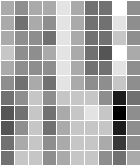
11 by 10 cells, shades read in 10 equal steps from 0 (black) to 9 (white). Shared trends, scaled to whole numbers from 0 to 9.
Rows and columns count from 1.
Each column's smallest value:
3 4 5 4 6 6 4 3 0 4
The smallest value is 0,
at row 8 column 9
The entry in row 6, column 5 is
8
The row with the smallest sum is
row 8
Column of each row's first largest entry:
9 5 5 9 5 5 3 7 3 3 2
